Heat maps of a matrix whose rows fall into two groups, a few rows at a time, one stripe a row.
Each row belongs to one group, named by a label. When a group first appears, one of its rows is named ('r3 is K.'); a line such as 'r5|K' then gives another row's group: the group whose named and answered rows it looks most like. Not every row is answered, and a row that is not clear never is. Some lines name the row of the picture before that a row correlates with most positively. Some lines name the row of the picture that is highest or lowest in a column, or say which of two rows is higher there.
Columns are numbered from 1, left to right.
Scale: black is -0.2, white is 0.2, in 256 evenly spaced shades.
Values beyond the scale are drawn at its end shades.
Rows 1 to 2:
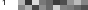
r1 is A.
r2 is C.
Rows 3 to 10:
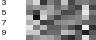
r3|C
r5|A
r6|A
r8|A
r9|C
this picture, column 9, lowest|9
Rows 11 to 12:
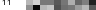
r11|C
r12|A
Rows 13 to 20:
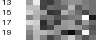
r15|C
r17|C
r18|C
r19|A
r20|C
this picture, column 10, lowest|16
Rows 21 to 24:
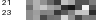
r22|A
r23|A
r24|C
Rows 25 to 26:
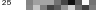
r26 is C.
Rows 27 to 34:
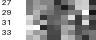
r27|A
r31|A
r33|C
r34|C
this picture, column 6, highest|34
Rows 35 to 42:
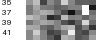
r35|C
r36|A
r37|A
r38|C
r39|A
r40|C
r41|C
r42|C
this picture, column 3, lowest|35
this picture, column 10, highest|42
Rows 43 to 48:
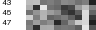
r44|A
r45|A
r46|A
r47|A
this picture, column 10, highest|44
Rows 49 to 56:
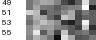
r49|A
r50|A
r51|C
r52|C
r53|A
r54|A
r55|C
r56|C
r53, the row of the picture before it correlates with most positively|45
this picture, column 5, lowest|56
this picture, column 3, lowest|51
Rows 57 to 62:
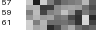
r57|A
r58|C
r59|C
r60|A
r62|C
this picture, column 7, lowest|60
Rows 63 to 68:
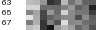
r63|C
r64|C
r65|C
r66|C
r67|C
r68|C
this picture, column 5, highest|68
